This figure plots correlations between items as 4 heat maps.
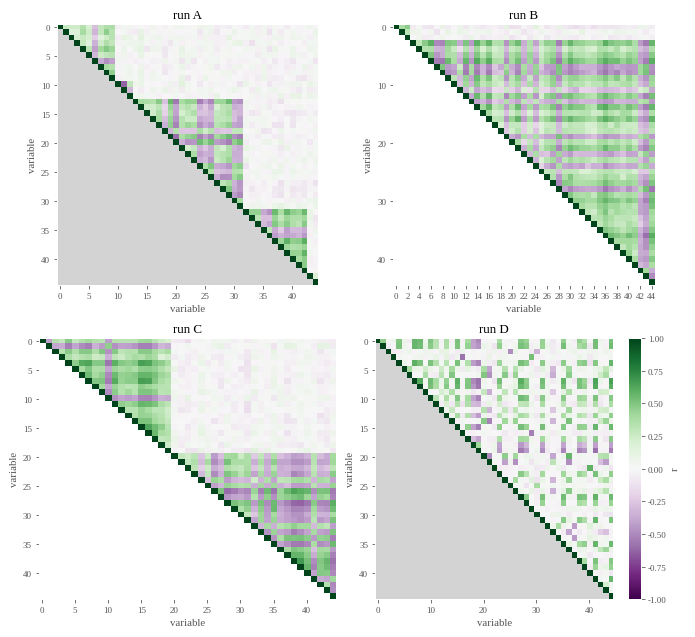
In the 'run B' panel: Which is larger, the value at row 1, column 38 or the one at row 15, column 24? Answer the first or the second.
the first
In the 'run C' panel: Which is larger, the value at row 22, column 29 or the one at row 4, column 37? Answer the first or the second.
the first
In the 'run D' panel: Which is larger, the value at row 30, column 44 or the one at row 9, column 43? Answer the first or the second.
the second
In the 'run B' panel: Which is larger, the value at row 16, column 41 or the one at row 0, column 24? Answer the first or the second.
the first
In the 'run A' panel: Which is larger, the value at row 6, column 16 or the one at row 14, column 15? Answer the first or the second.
the second
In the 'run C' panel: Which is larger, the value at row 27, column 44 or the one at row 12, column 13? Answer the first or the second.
the second
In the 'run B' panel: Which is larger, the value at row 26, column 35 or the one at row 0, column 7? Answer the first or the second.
the first
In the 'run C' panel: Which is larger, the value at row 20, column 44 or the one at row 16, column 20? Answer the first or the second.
the first
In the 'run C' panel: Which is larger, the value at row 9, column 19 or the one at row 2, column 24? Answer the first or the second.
the first
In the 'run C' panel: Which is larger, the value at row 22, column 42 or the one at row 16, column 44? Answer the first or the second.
the second
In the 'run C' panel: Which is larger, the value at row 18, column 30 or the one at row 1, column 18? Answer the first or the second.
the first
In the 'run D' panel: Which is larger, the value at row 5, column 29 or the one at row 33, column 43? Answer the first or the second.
the first
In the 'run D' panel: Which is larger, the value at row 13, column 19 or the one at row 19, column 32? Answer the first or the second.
the second
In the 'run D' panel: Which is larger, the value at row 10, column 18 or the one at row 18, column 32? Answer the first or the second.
the second
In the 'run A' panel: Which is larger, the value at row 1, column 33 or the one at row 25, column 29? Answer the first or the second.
the first
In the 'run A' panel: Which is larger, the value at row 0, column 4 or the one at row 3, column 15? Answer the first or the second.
the first
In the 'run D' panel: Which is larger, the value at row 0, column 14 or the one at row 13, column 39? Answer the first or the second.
the second
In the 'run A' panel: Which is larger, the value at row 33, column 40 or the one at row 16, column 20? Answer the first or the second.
the first
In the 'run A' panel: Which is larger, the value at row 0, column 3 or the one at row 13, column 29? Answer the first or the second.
the second
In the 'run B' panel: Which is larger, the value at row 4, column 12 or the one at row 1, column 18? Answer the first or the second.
the first
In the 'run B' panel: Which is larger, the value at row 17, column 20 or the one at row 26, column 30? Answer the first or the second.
the second
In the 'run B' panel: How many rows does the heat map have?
45
